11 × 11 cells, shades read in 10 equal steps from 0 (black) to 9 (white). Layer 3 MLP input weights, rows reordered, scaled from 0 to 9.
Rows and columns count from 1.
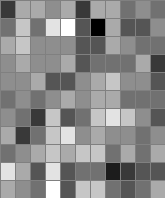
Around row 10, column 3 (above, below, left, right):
6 4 6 8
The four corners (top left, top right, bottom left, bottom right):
2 4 6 6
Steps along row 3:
up down same same down same up down down same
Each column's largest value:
8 7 6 9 9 7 7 8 7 6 6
